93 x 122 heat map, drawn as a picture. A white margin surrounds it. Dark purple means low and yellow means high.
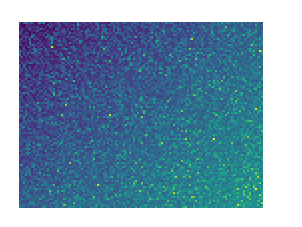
The ninth with the lowest average is the top left. Overall the values sit about 30% of the way up the scale. Values rise toward the bottom right. No regular stripes run through it.
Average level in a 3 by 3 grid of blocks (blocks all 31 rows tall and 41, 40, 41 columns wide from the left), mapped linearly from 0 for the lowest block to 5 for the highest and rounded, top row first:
0 1 3 | 1 2 4 | 2 4 5
